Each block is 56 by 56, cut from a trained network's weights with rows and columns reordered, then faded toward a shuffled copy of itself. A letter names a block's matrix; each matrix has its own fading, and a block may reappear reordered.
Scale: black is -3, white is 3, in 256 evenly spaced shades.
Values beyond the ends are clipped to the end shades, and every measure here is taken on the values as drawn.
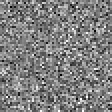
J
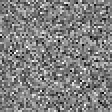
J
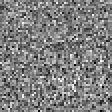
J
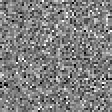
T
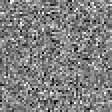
T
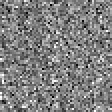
T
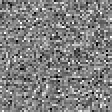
T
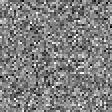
J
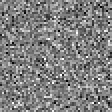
J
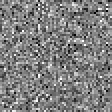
J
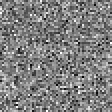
J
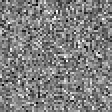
J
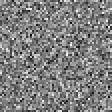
J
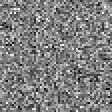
J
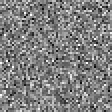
J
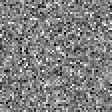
T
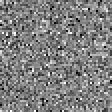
T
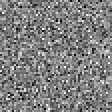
T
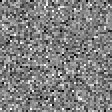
T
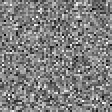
J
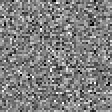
J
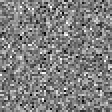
J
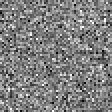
T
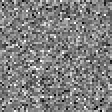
T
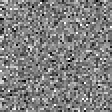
T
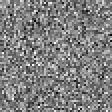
J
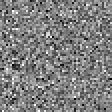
J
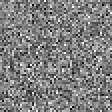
J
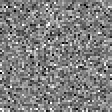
T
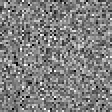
J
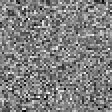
J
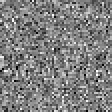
J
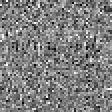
J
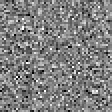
T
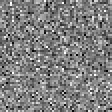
T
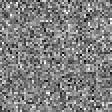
J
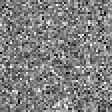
T
